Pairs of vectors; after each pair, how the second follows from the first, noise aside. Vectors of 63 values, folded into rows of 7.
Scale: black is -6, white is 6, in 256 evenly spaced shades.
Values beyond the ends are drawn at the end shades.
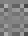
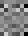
scaled up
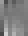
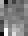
scaled up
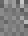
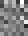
scaled up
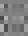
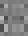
negated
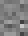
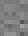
shrunk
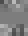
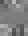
copied
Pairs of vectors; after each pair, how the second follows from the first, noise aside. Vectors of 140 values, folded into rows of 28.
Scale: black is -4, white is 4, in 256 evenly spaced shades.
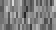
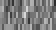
negated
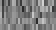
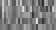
negated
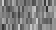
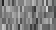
negated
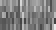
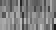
negated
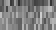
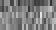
copied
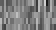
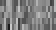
reversed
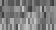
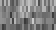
reversed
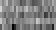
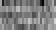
reversed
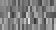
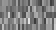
copied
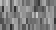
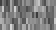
negated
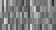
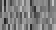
negated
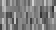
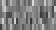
copied
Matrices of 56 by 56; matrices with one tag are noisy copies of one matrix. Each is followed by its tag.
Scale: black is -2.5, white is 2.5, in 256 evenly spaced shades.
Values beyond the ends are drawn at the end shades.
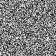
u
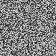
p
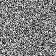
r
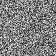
r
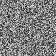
r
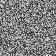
u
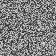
p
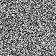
p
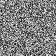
u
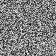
p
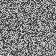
p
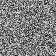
r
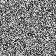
u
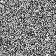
u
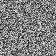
p
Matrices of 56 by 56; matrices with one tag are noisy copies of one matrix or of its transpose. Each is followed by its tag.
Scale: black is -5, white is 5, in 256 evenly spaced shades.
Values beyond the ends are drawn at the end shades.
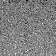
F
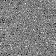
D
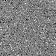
D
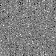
D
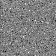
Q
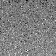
F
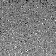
F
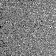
F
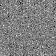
D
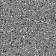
Q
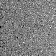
F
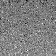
F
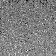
F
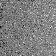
F
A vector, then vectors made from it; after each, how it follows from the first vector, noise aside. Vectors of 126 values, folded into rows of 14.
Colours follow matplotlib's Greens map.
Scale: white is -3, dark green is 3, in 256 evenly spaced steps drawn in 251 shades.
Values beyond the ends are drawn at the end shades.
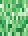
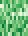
copied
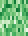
reversed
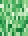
copied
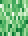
copied
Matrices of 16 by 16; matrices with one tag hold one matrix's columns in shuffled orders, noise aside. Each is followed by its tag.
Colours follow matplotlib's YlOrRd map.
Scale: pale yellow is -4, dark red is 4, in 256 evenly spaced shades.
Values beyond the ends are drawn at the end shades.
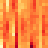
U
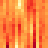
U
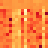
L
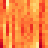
U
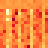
L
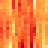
U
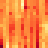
U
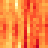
U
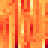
U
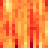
U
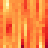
U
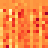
L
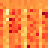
L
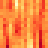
U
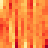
U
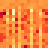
L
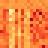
L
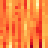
U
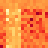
L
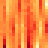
U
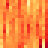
U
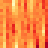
U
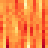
U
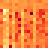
L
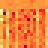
L
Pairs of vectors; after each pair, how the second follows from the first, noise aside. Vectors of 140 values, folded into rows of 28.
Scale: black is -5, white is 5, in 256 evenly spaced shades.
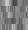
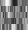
scaled up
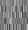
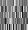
scaled up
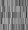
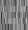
reversed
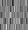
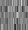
reversed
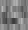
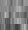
wrapped around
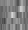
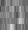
wrapped around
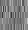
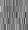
reversed
